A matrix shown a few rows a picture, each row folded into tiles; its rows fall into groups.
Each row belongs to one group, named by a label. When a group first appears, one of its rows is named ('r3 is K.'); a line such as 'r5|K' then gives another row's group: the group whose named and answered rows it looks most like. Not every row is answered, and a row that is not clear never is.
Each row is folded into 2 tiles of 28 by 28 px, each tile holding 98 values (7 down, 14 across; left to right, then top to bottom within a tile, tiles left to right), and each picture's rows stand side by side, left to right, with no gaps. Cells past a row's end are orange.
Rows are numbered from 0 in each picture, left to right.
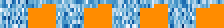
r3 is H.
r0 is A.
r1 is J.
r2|A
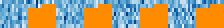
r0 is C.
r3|J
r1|A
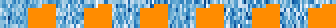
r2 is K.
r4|J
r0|A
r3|C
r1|A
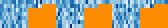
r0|C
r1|H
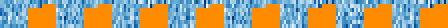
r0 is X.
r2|K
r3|C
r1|A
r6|J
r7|K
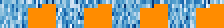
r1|J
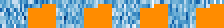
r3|C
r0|J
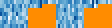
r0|X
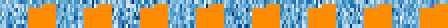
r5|C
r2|J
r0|J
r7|X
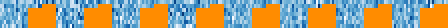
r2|X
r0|K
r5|K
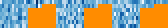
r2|J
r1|A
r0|C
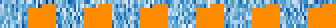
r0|K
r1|H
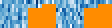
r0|C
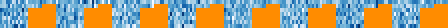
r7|J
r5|A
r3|H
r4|X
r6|X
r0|X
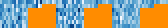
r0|C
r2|X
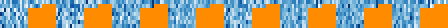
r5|C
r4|H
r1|H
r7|C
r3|X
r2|X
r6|X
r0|H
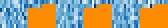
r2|K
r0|J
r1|K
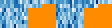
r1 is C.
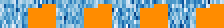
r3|C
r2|J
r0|K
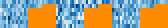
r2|X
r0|A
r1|H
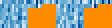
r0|C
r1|K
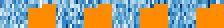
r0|A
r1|J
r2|K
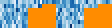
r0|K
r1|H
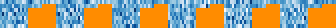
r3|K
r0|H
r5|J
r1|H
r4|A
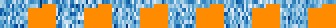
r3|J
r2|H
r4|H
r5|A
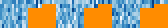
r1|K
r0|C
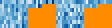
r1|J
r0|K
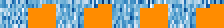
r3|K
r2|C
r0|A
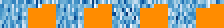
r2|H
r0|C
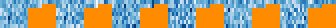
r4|H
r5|J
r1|A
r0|A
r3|X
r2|X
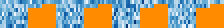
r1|J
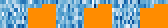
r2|A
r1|K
